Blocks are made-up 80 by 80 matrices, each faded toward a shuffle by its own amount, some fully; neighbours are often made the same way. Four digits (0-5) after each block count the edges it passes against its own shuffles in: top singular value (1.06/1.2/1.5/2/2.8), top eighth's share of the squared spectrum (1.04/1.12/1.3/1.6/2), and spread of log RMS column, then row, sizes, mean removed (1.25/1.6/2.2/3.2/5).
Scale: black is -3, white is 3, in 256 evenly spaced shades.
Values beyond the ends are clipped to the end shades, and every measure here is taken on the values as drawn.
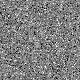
0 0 0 0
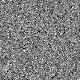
2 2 0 0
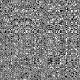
4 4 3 2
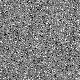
1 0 0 0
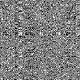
4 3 2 2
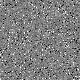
0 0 0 0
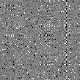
4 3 2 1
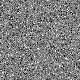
0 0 0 0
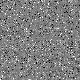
2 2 0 0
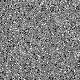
2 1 0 0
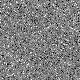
1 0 0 0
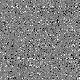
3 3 1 2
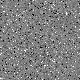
1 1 0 0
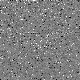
2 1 0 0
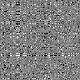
4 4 2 3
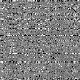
4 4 2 3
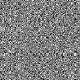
4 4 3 2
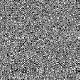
3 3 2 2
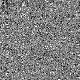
3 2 1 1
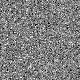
1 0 0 0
